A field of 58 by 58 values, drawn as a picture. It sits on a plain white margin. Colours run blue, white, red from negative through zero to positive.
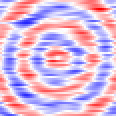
No seam splits the table. The top right is the ninth with the highest average. No overall slope runs across the table. Overall the values sit about 50% of the way up the scale. Concentric rings centre on the centre.
